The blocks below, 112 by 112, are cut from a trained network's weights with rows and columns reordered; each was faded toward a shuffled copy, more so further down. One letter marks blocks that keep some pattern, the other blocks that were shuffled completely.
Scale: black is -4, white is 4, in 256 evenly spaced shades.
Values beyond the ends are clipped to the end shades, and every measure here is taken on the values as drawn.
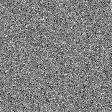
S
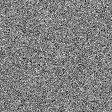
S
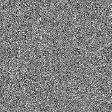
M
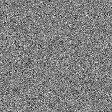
M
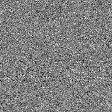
M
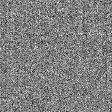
M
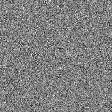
M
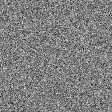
S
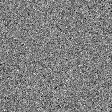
S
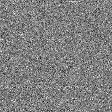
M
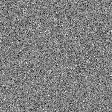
S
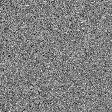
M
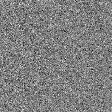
M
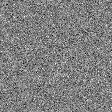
S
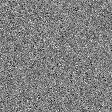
S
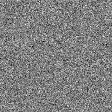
M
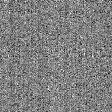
M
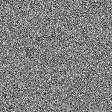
S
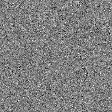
M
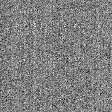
M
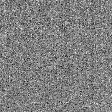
M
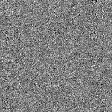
M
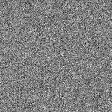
M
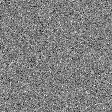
S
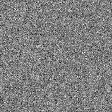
M
